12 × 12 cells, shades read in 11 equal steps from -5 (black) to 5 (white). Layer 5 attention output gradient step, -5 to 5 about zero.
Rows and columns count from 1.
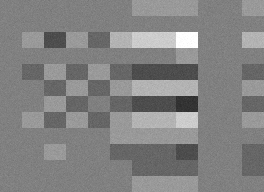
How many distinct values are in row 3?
7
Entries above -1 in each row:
12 12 10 12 5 10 6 10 12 7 8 12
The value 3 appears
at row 3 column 7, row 3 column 8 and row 8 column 9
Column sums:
0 1 -1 1 -2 2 4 4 6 0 0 1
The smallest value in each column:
0 -1 -2 -1 -1 -1 -2 -2 -3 0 0 -1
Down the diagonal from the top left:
0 0 -2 0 1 1 -2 2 1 0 0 0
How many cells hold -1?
20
